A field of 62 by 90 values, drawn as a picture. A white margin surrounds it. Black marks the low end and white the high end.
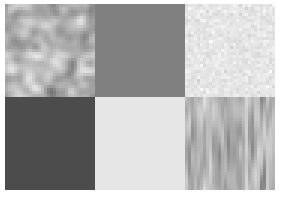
It is made of 2 by 3 panels. Panel 1,1: high, blotchy. Panel 1,2: middling, flat. Panel 1,3: very high, fine-grained, faint in contrast. Panel 2,1: low, flat. Panel 2,2: very high, flat. Panel 2,3: high, streaked downward.
